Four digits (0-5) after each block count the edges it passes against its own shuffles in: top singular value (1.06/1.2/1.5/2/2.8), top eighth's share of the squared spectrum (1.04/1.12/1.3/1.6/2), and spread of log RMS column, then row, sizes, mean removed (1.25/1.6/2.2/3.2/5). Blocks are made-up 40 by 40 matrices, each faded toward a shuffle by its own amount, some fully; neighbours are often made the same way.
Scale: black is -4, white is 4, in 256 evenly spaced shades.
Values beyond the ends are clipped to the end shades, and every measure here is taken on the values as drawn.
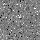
1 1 0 0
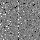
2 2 1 0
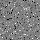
0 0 0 0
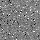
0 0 0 0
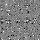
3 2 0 1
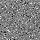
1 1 0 0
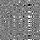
4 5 2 2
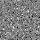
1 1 0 0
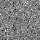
0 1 0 0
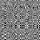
4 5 2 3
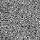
3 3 1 1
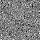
2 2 0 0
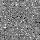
1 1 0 0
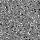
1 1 0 0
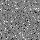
1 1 0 0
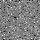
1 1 0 0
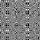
4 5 3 2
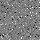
1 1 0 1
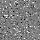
2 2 1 0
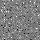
2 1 1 0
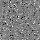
2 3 1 0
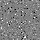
2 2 0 0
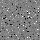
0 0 0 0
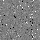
2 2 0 0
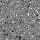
0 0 0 0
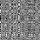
4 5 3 2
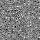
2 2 0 1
